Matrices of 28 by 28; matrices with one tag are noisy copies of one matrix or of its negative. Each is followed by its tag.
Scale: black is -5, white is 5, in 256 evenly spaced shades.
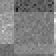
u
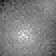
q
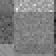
u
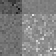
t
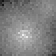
q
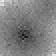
q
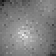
q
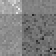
t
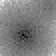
q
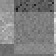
u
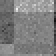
u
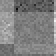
u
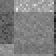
u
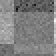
u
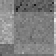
u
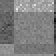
u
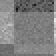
u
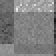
u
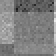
u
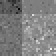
t
